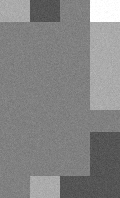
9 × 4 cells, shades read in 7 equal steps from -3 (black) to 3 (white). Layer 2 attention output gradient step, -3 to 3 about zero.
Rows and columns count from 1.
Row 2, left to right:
0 0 0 1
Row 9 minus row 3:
0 1 -1 -2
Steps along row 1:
down up up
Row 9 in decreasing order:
1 0 -1 -1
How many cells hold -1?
5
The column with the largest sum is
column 4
